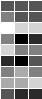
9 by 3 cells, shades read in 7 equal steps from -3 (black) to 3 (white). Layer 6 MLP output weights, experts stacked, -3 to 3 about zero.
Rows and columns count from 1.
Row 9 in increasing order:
-2 -2 -1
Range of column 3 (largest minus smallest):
4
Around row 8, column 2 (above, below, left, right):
1 -2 1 2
